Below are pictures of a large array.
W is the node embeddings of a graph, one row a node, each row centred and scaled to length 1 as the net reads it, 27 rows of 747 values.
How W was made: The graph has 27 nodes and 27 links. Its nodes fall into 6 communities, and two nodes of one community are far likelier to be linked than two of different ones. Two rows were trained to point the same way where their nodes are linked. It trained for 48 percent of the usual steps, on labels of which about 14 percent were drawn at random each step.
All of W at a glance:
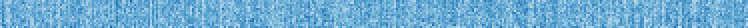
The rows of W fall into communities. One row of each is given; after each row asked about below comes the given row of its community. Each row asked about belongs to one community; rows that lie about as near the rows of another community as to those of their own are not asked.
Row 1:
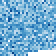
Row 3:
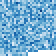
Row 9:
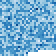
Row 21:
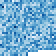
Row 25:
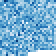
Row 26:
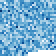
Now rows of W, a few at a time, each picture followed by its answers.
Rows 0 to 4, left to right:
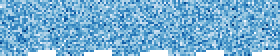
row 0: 1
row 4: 26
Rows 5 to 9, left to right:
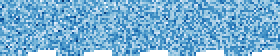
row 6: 1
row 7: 3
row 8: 9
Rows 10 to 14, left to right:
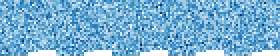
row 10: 26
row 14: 3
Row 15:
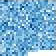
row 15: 25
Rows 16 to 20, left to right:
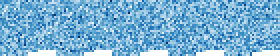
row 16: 25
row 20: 21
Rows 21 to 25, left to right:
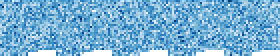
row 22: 25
